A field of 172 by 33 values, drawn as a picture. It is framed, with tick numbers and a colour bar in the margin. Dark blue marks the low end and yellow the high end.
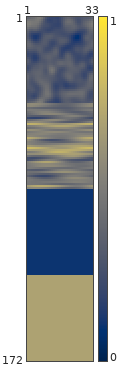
It is made of 4 by 1 panels. Panel 1,1: low, blotchy. Panel 2,1: middling, streaked across, strong in contrast. Panel 3,1: very low, flat. Panel 4,1: high, flat.
